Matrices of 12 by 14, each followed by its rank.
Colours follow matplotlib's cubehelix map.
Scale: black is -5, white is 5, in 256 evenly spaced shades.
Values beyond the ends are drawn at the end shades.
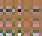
one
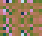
two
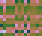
two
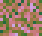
full rank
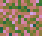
full rank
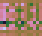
two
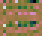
two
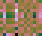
two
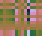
one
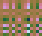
one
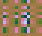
one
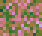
full rank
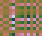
one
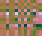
two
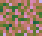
full rank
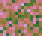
full rank
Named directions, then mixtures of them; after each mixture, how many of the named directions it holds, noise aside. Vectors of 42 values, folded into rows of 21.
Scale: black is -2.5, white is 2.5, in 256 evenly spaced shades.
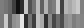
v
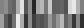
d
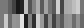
one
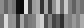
two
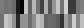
two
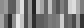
one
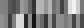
two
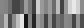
two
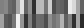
one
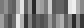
one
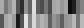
one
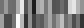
one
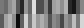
one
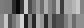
one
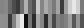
two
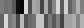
two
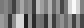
two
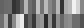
two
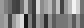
two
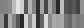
one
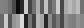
one
